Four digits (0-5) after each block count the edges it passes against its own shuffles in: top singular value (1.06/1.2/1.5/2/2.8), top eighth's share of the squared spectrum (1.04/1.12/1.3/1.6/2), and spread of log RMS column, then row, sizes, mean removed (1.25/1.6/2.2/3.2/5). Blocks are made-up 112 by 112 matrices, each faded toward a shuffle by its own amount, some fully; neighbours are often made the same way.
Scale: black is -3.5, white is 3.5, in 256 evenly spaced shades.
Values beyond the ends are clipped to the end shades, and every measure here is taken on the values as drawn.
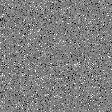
3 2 1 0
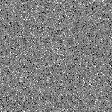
3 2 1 1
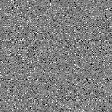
4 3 2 2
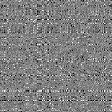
5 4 2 3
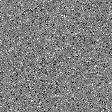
3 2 0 0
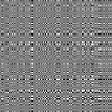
5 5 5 5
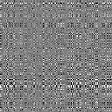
5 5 4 4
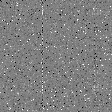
3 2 1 0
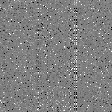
4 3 2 0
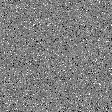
0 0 0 0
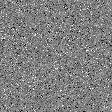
0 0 0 0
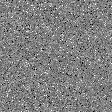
0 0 0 0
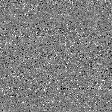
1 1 0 3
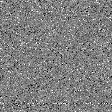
1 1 0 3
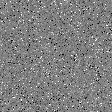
0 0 0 0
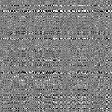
5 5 3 4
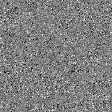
3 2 0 1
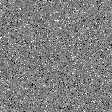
2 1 0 0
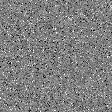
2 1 0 0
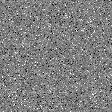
2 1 0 0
